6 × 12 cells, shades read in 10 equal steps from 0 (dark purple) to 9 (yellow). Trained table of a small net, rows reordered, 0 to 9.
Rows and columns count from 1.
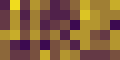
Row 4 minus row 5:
2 6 3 3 3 2 -3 5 0 -1 -2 0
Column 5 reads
4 2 1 3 0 7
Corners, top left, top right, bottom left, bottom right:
1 7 4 3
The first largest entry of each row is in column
2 9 2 2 9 5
